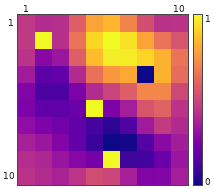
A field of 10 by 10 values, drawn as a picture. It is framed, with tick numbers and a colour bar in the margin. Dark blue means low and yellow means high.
No single row or column stands out from its neighbours. The bottom left is the calmest part. The ninth with the highest average is the top middle. Four lone cells stand out: three far higher and one far lower than their neighbours.
